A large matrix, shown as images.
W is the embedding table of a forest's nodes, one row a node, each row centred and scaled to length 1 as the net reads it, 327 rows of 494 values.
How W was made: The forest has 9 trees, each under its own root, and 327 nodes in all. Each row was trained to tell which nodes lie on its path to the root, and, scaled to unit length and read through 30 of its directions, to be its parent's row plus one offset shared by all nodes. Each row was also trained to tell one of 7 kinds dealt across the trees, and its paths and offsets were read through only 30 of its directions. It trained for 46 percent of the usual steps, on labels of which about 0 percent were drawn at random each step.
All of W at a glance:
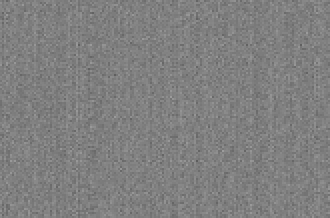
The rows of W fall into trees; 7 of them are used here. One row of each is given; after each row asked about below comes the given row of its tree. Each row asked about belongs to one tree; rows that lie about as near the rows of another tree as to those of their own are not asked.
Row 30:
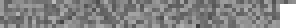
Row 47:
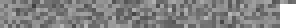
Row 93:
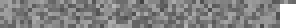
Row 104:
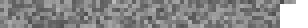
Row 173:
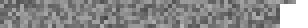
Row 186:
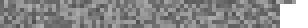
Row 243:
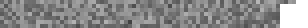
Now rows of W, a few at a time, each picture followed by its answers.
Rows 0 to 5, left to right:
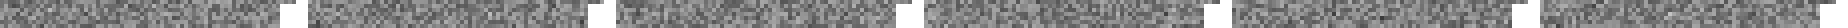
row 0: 173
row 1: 93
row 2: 173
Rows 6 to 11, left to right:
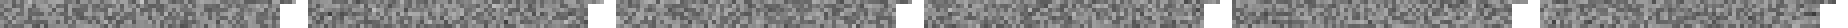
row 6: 104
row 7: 243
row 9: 93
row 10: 104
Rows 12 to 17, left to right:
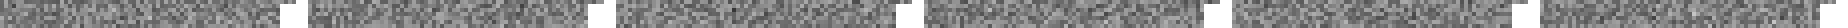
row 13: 30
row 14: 93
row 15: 173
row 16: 47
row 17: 104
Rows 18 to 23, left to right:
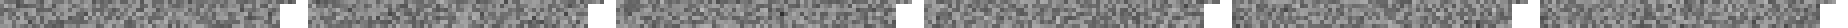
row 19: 30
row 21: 30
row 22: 30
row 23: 104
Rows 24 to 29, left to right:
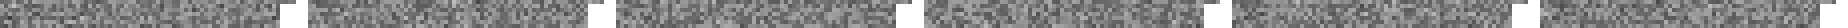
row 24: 93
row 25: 173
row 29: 104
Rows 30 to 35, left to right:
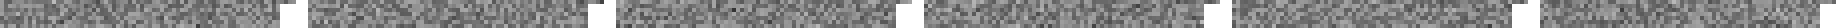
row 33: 30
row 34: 186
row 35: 30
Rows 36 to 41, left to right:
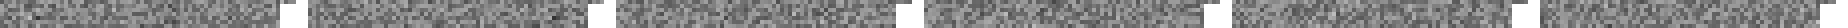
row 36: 47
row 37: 243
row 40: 93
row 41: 30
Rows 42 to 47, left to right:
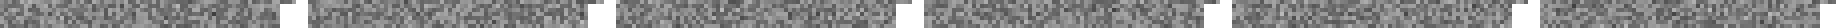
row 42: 243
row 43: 243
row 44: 93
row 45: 173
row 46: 93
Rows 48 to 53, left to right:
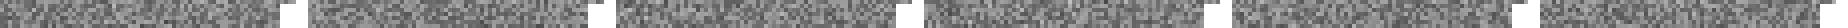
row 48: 104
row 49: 47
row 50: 243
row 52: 47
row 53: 104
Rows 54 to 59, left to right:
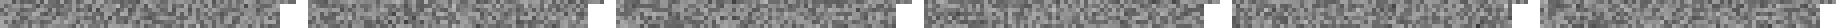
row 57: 104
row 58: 104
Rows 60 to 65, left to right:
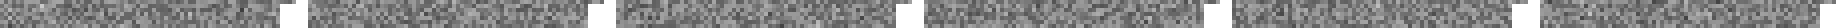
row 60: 93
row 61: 93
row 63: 173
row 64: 30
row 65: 93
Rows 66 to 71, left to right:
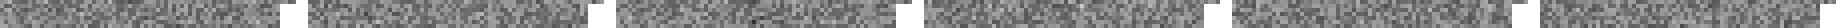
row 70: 173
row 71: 30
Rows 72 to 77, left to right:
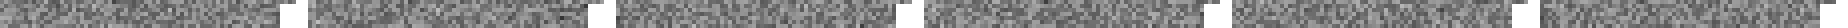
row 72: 173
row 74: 104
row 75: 93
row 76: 104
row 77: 30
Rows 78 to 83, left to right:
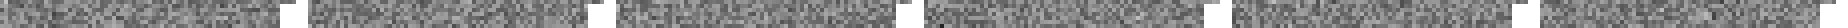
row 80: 47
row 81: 104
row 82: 30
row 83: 93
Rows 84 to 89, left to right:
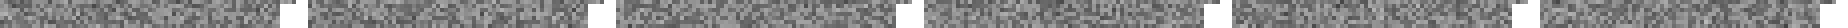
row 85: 104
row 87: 173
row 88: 173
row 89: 30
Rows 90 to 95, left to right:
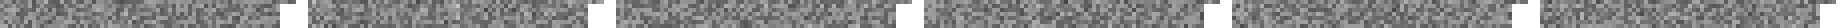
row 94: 93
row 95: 30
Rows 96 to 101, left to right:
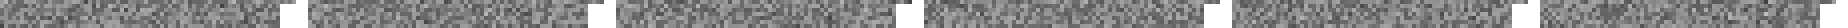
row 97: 30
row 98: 30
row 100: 173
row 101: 93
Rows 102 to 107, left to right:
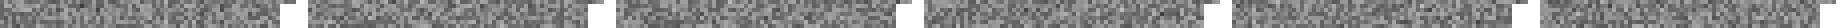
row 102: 30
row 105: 243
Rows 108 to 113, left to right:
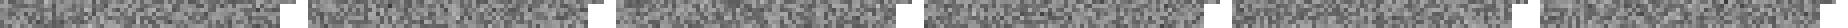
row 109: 30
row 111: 93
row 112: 104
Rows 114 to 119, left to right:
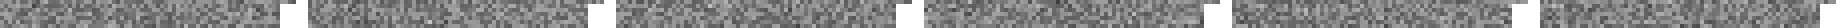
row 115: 30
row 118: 173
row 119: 104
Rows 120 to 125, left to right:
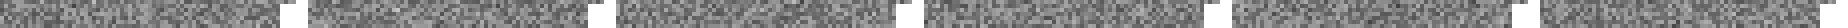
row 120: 243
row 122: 47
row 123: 47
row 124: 93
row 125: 30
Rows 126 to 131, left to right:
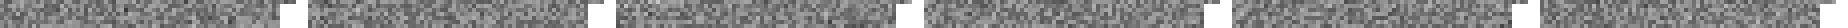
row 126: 30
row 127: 93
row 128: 93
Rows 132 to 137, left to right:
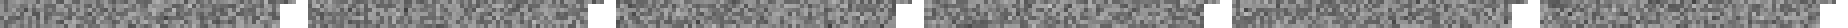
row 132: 243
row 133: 30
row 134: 104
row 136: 93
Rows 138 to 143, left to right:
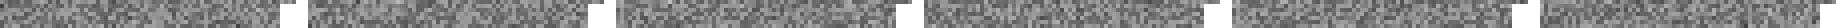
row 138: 30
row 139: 243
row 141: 173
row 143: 93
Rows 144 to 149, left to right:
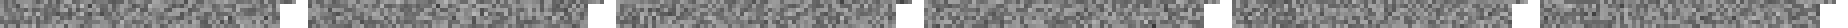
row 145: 104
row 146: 173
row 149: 104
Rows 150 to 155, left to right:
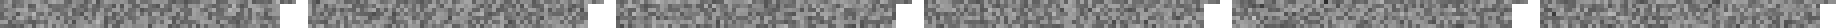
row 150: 30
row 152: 93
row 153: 30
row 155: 30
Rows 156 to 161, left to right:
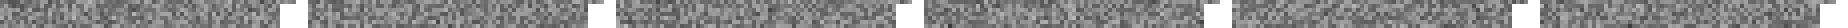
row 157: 47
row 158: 173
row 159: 173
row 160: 186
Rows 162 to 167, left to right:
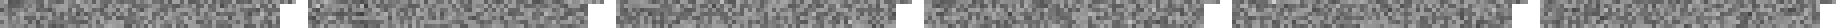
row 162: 173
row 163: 104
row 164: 104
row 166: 30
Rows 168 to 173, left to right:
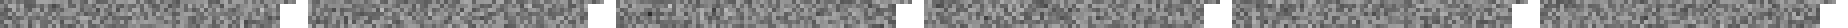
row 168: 30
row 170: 104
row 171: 173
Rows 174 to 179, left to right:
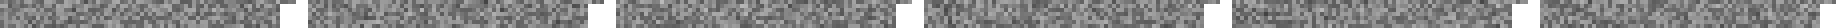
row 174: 186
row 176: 243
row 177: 243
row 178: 104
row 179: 243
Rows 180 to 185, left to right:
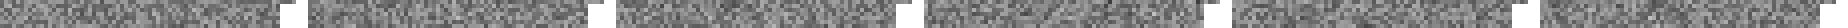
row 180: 104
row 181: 93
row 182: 173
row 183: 47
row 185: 173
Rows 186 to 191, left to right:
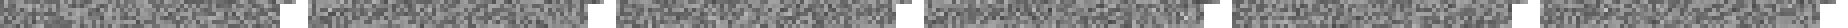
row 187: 93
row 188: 173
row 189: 93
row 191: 173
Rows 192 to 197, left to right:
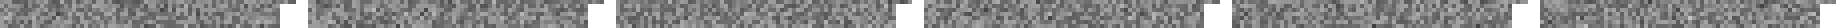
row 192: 173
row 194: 30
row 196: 104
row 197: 93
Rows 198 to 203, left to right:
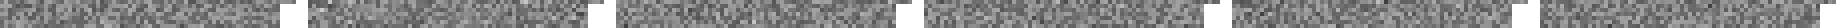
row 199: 243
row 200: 104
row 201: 30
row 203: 30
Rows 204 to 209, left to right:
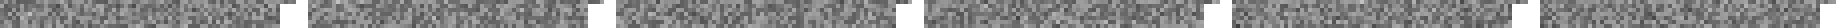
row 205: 30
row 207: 243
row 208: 186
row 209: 104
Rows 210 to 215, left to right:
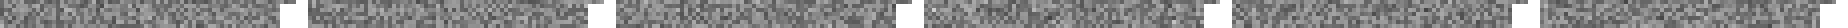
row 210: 30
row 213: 93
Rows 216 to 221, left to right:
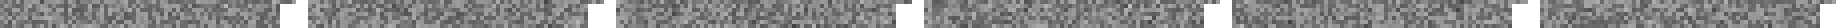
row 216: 104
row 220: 30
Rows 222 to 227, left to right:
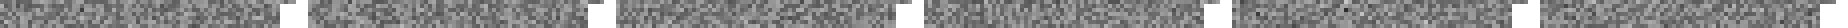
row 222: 173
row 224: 173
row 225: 173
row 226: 186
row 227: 186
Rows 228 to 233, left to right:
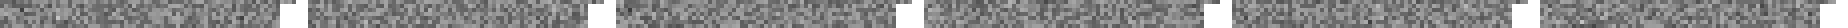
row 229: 30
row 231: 173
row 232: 30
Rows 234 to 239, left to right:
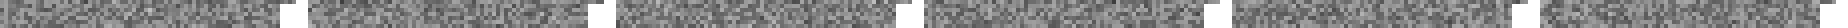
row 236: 93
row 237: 243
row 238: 104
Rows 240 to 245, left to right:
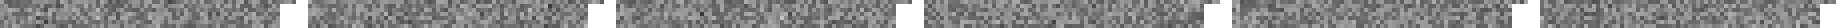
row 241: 93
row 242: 30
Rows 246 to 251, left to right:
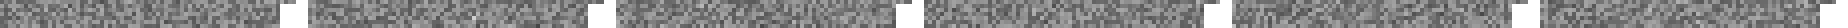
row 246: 104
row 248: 173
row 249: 104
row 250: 173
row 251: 186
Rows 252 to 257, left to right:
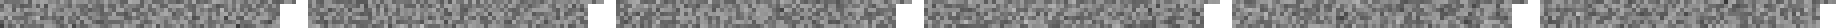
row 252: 93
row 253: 173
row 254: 243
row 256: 30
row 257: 47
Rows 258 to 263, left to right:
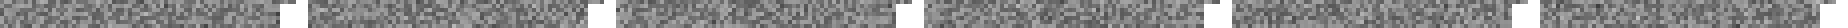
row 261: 47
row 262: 104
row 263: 173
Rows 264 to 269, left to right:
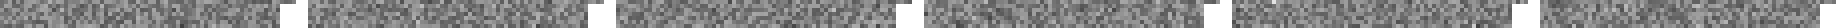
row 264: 104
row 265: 93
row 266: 30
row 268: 104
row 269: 173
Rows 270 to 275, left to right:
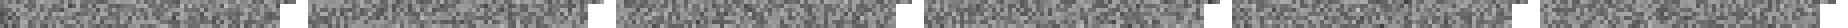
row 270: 30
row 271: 93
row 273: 30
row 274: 30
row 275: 47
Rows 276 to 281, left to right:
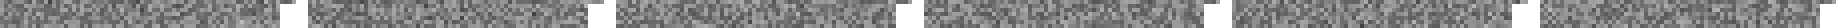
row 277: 173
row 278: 104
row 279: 173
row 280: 243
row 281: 93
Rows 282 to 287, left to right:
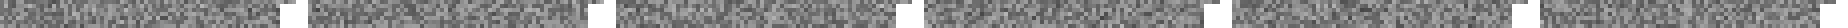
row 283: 104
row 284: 243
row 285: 173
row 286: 173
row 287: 30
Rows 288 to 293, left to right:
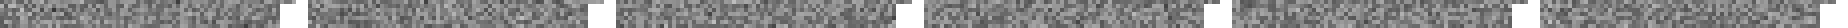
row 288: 93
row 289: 104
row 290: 186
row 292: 173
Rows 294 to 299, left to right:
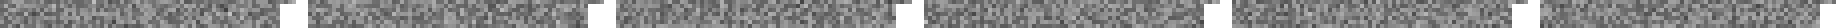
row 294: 243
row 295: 243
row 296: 30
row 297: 243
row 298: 173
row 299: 93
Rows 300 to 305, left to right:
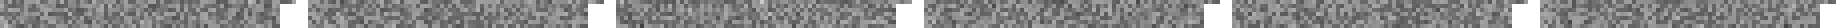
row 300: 173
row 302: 173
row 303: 173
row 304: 47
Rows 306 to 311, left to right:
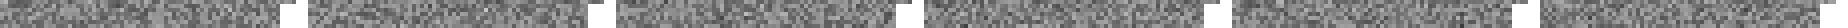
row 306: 173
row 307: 173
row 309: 173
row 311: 93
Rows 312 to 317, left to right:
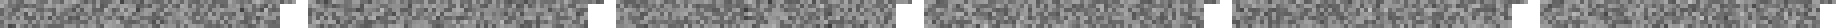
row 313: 30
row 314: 30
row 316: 104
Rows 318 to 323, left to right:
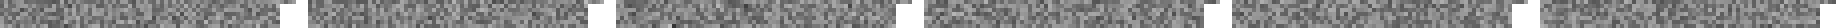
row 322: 47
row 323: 173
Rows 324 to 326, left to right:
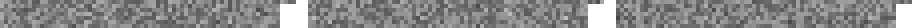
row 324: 47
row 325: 173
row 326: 30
